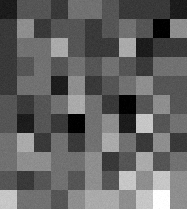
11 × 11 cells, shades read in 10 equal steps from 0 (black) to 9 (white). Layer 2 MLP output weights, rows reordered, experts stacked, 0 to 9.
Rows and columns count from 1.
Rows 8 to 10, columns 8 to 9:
4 2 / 3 6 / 7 5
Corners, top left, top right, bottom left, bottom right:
1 1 7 5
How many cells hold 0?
3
